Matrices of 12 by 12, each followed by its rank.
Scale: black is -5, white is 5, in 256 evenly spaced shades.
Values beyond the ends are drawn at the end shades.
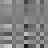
one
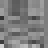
two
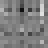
two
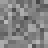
full rank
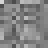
two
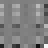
one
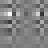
one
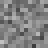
full rank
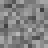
full rank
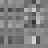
two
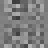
two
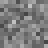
full rank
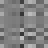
one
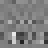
two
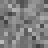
full rank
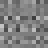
two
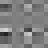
one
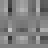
one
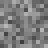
full rank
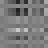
one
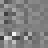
two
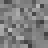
full rank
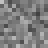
full rank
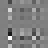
one
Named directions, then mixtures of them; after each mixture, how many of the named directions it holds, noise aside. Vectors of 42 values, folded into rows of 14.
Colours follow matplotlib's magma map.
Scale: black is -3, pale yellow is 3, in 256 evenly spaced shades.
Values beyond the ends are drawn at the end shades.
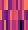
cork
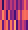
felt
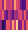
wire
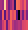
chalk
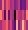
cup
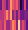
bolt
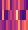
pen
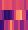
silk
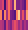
one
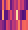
one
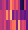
one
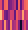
three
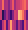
three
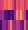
one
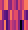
one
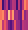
three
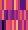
one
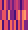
one
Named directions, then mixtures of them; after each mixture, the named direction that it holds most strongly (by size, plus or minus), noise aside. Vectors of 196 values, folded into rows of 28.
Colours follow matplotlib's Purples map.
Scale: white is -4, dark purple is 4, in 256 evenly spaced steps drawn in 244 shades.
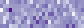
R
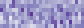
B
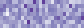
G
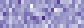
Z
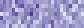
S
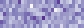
Z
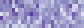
S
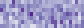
B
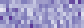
B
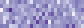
R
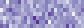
R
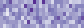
G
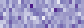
Z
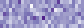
Z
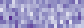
B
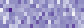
R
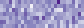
Z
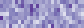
S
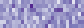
Z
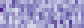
B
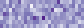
Z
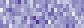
R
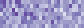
S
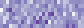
R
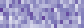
B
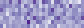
G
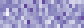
G
